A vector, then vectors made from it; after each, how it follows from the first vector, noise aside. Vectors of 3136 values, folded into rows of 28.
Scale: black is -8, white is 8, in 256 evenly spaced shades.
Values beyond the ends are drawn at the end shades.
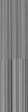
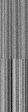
scaled up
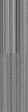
reversed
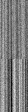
scaled up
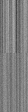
reversed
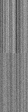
reversed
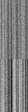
scaled up
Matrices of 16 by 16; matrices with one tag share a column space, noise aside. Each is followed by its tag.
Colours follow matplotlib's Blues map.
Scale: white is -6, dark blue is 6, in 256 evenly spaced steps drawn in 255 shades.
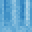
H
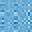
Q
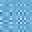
Q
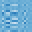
Q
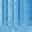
H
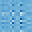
Q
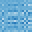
Q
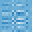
Q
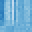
H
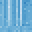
H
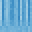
H
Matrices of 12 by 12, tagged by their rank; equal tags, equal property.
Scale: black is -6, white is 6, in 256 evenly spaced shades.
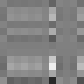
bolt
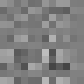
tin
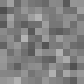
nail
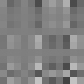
bolt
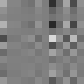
bolt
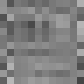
tin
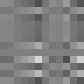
bolt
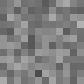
nail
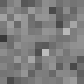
nail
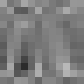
tin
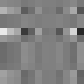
bolt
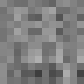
tin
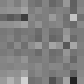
tin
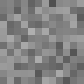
nail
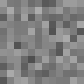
nail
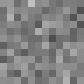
nail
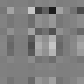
bolt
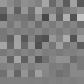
tin
